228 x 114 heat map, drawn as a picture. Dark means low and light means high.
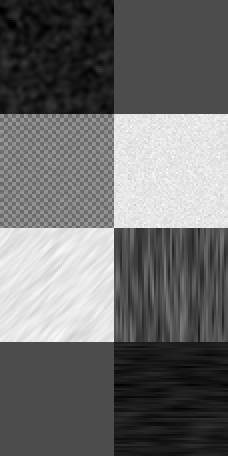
It is made of 4 by 2 panels. Panel 1,1: very low, blotchy, faint in contrast. Panel 1,2: low, flat. Panel 2,1: middling, checkered. Panel 2,2: very high, fine-grained, faint in contrast. Panel 3,1: very high, slanting up to the right, faint in contrast. Panel 3,2: low, streaked downward. Panel 4,1: low, flat. Panel 4,2: very low, streaked across, faint in contrast.
